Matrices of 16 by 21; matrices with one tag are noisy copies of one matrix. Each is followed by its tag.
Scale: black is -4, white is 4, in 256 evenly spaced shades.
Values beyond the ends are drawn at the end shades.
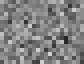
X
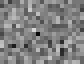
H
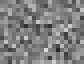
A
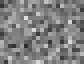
H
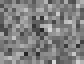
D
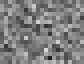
A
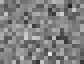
X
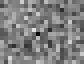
H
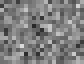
D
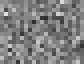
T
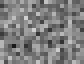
H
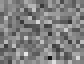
A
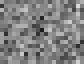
D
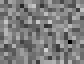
A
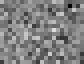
X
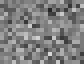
X
